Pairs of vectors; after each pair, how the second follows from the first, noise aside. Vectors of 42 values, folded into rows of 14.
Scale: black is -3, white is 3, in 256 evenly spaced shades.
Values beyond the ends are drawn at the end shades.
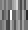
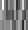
shuffled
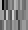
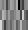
wrapped around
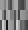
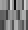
wrapped around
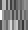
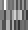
wrapped around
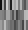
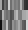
shuffled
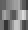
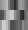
wrapped around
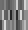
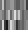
shuffled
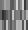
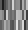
wrapped around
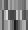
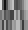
shuffled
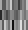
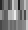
shuffled
